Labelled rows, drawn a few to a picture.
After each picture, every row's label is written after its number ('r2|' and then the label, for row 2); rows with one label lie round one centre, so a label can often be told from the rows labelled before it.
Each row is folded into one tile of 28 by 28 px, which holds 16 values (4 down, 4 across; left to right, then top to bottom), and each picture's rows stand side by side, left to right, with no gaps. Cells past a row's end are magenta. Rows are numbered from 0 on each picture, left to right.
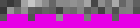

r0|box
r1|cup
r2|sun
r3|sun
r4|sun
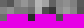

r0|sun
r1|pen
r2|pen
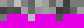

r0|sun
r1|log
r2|sun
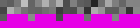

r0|box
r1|sun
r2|sun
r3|box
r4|sun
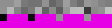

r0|pen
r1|pen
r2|log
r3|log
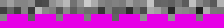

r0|sun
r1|box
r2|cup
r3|cup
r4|sun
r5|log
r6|box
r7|box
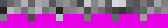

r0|box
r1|pen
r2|log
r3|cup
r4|cup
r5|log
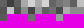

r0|box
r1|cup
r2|box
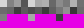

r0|cup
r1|cup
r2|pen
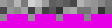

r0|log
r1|cup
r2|box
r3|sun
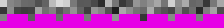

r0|cup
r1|box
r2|cup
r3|box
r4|box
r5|pen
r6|cup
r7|box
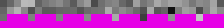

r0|box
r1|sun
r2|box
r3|sun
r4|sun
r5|pen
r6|log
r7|log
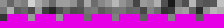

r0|pen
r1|cup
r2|cup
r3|sun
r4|cup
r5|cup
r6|box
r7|box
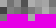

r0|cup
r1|log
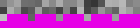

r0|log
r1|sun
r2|sun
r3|box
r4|log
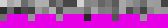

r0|cup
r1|log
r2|box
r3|pen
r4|pen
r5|log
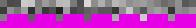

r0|box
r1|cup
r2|cup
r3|cup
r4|log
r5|log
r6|log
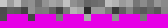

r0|cup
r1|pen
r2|log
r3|box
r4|cup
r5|sun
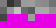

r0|box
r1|log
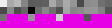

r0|cup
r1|box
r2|log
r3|pen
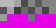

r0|cup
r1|sun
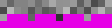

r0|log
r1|sun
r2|pen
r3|box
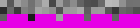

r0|sun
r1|pen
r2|log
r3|box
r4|cup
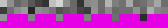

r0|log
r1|box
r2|cup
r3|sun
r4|sun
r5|pen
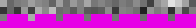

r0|sun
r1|log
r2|sun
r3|sun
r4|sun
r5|box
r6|cup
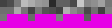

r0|box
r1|cup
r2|box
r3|sun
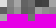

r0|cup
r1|box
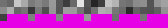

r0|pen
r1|sun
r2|box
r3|box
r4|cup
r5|sun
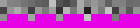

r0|log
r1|box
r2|box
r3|log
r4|sun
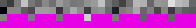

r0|box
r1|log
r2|log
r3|log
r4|box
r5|sun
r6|cup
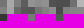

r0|pen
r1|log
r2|box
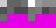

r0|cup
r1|cup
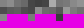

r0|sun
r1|box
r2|pen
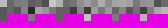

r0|sun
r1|box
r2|sun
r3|log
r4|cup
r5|log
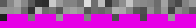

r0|pen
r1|box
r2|log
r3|cup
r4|pen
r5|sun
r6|box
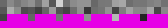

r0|pen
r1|sun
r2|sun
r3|sun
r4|log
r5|pen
